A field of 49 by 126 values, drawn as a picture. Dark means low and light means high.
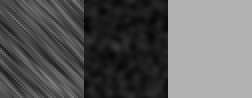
It is made of 1 by 3 panels. Panel 1,1: low, slanting down to the right. Panel 1,2: very low, blotchy, faint in contrast. Panel 1,3: high, flat.
